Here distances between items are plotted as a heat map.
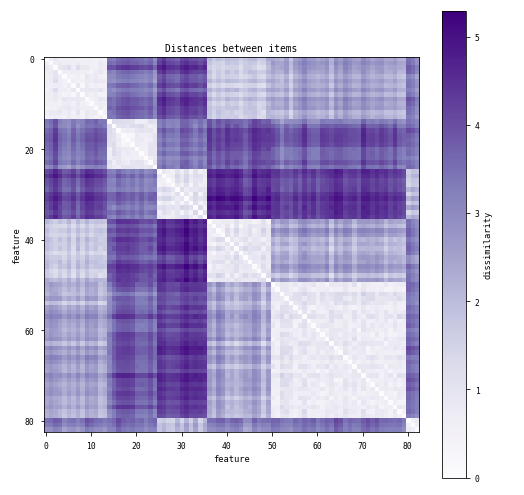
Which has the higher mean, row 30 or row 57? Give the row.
30
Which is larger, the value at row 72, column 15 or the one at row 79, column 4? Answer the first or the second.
the first
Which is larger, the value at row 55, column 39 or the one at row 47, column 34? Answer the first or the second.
the second
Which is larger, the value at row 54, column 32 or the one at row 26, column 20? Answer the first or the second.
the first
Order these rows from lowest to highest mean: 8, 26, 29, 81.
8, 81, 29, 26
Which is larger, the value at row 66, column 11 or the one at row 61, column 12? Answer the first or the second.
the first
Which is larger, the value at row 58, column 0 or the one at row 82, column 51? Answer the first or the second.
the second
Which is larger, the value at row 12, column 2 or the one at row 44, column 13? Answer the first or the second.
the second
